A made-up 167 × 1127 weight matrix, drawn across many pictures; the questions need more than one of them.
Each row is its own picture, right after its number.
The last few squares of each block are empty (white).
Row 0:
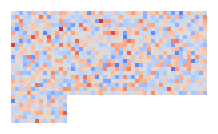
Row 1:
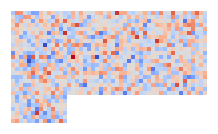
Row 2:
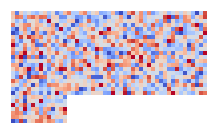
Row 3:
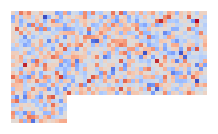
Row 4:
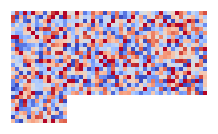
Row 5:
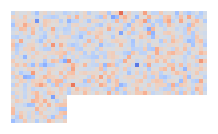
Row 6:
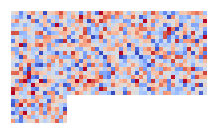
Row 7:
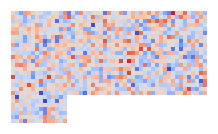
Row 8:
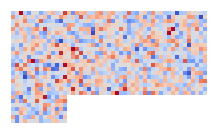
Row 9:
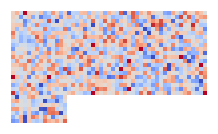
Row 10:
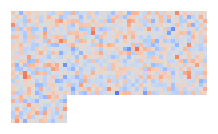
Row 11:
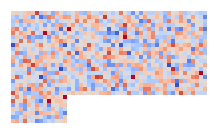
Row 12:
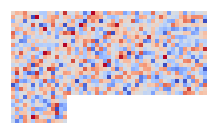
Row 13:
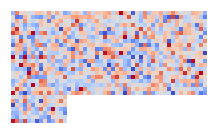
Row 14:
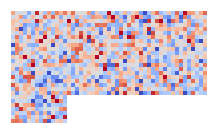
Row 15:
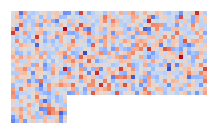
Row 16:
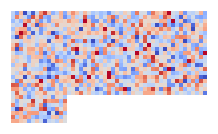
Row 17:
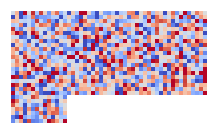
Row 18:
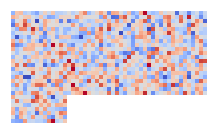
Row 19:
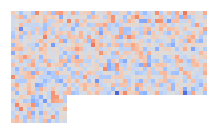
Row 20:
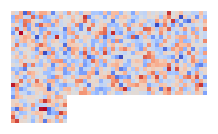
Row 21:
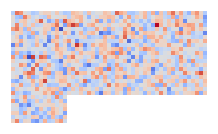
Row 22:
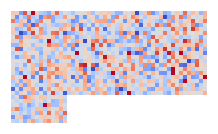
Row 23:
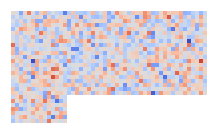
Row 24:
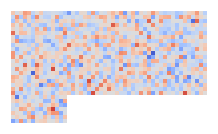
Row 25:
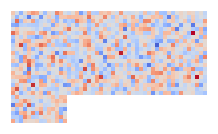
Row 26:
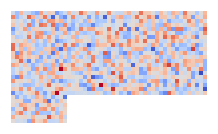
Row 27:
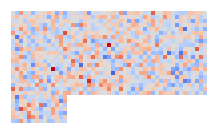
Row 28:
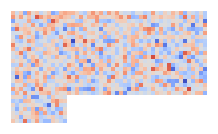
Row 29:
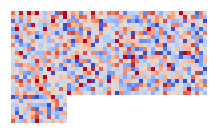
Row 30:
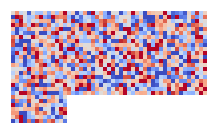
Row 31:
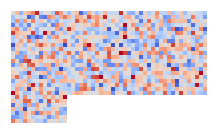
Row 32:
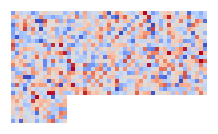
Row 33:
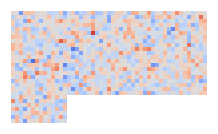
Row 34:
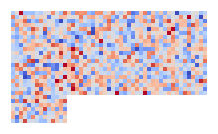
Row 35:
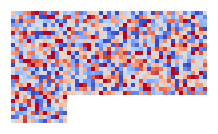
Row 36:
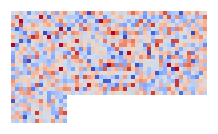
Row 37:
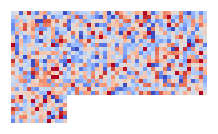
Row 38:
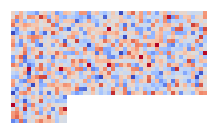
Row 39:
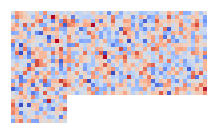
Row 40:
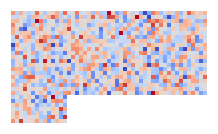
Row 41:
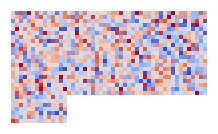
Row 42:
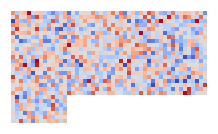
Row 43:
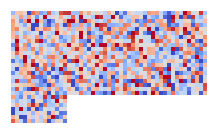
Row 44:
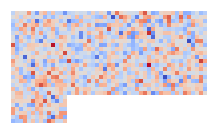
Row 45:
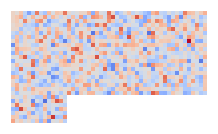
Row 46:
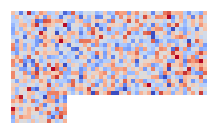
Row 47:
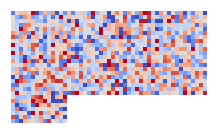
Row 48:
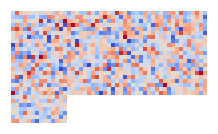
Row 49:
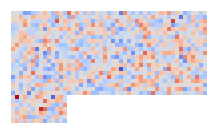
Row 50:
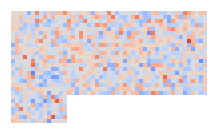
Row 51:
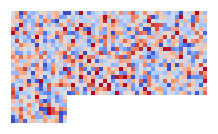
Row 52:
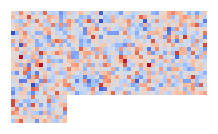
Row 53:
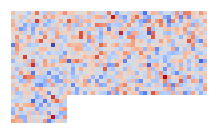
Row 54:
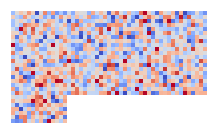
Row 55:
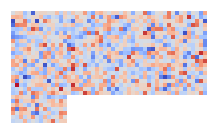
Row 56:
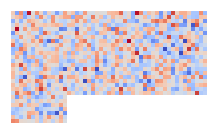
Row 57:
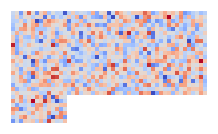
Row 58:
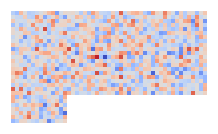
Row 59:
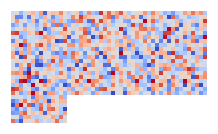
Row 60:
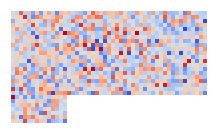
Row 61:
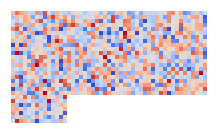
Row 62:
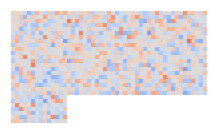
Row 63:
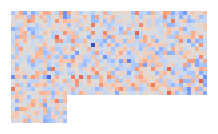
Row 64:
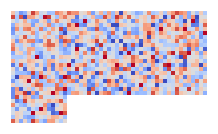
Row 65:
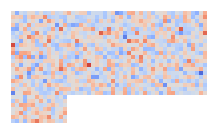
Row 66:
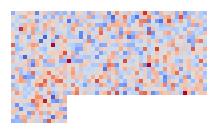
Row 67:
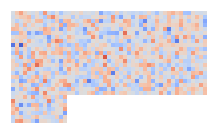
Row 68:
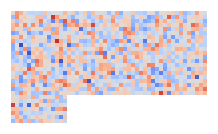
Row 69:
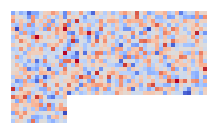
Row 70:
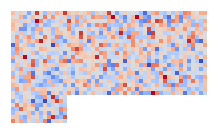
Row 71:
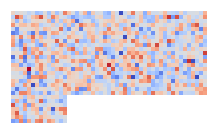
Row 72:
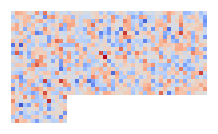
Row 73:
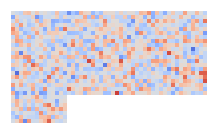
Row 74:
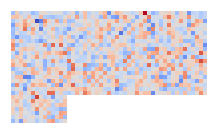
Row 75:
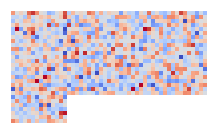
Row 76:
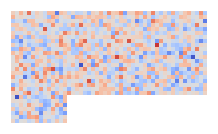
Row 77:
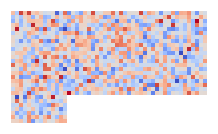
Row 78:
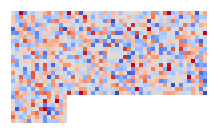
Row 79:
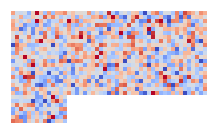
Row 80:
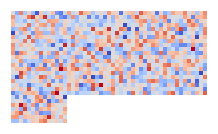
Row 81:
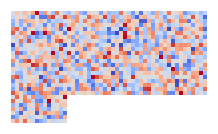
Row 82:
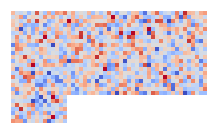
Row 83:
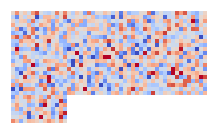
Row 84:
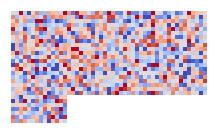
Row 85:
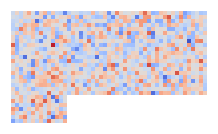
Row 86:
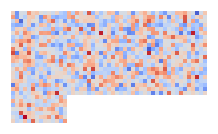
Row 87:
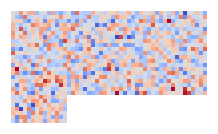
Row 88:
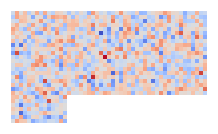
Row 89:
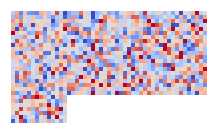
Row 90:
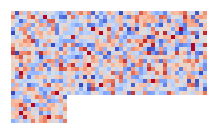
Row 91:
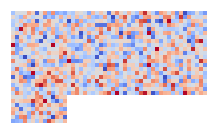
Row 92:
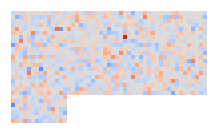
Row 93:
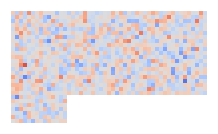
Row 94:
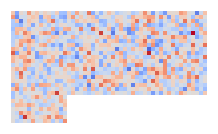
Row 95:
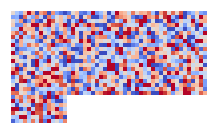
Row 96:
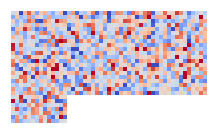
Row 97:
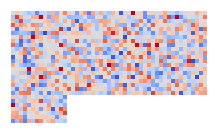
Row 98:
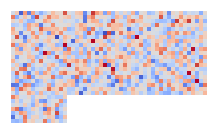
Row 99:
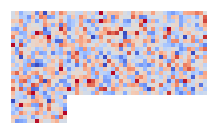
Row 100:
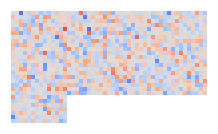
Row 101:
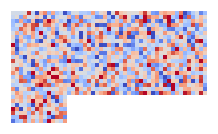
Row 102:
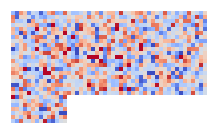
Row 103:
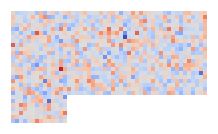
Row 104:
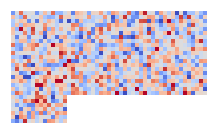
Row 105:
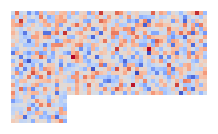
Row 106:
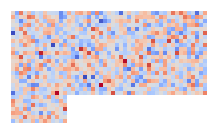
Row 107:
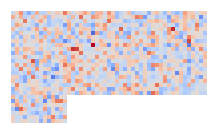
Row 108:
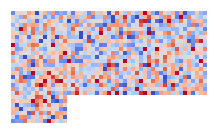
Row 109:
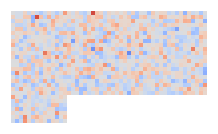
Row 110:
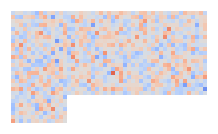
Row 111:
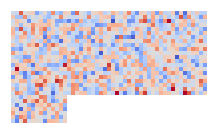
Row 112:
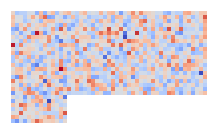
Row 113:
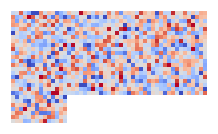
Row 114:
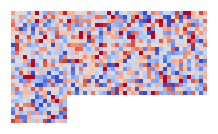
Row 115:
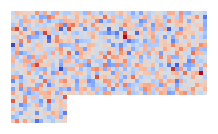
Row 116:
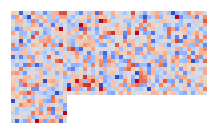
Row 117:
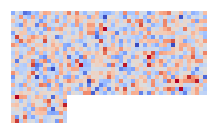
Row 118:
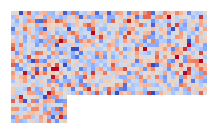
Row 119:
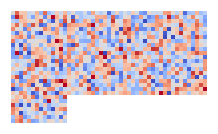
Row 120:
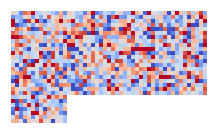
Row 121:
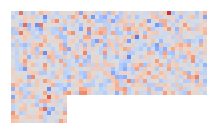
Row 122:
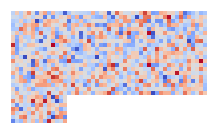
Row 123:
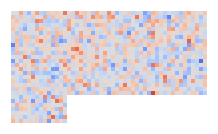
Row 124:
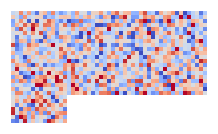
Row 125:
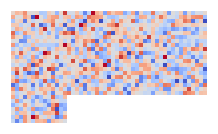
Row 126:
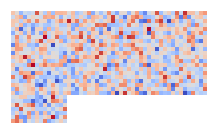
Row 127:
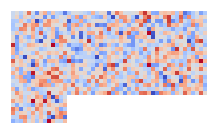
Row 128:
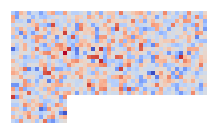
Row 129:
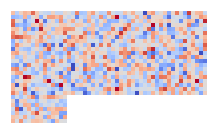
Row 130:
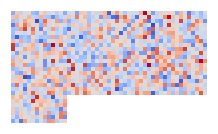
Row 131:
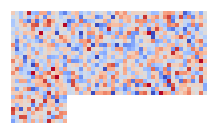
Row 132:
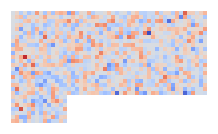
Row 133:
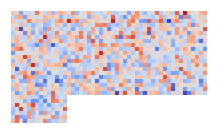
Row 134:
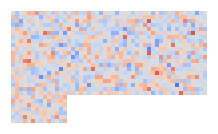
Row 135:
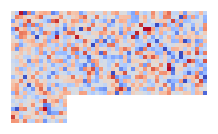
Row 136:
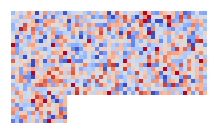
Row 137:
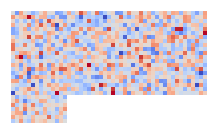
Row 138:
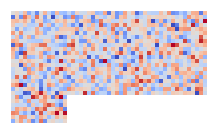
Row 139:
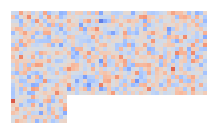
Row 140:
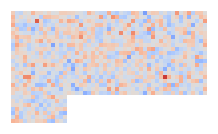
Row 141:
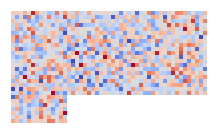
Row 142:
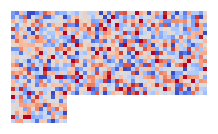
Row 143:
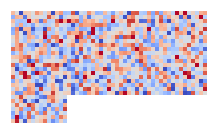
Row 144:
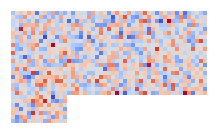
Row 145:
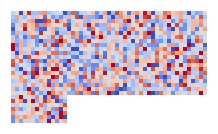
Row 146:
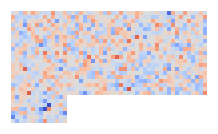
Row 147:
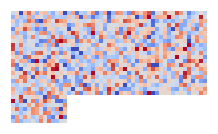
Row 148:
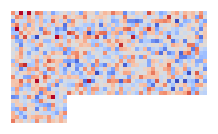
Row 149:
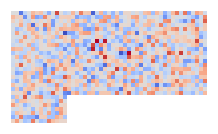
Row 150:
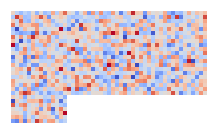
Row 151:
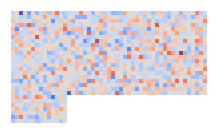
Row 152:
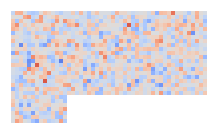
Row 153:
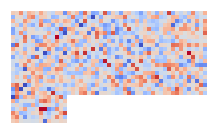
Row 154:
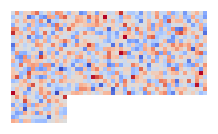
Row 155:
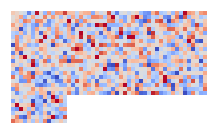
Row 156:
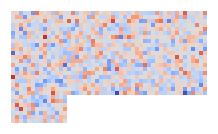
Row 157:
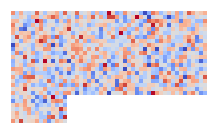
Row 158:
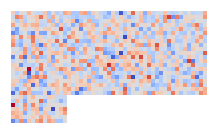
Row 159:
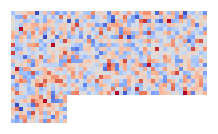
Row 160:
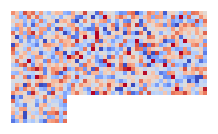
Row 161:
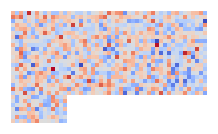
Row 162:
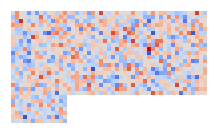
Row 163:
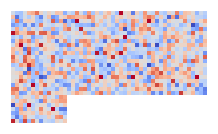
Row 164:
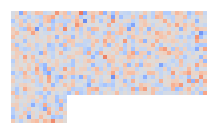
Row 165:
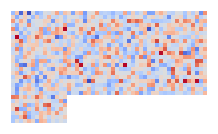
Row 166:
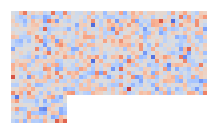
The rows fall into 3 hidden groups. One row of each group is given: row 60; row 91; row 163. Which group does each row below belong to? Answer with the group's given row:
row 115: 163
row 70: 91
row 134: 163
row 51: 60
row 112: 163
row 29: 60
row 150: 163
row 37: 91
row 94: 163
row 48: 163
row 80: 163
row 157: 91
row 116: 163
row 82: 91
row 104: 91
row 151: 60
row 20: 60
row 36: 163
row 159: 91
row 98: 60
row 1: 163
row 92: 163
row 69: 60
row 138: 60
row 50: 91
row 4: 60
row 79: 91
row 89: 60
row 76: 60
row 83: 60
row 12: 60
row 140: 91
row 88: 163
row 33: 91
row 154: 163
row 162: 163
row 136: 91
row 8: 91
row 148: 60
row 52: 163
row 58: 60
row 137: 163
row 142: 60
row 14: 91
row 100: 60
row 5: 91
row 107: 91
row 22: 60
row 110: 163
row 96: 91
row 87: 91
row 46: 91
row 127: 91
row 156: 91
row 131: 91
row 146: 60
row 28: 60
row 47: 91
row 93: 60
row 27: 60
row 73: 60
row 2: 163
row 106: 163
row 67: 163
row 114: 91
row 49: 60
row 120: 91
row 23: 91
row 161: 60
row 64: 60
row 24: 60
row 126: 91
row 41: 60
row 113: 163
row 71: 163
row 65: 163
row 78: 60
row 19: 91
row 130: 91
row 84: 91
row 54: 91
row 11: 163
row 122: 91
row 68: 163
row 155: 91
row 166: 60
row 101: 91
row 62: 91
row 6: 163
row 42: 60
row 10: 91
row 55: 91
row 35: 163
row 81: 163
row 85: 91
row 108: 91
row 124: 91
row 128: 60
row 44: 91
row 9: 60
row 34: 91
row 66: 91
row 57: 91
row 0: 163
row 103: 163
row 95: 91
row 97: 163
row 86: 163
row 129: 91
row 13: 163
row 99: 163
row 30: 163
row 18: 91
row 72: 163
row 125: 60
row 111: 91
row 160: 60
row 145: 91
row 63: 60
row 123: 91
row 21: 163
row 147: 91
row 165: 60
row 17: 60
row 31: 163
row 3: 60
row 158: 163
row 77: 60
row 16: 60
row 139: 163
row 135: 60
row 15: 60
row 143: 91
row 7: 60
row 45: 91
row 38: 163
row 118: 91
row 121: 60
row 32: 91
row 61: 163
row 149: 60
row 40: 91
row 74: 91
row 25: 163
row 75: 60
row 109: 60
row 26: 163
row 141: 60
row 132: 91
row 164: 60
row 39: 163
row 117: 60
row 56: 60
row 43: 91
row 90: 163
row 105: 163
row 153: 60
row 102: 60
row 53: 91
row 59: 163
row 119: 163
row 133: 91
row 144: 91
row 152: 163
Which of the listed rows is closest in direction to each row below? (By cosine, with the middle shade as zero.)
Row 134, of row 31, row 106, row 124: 31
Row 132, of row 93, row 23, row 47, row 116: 93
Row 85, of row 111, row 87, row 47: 47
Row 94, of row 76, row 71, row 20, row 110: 110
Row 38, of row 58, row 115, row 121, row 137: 137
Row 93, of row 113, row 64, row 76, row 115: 76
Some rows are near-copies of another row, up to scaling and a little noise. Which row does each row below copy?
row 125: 12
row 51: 15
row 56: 41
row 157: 40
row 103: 112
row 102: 128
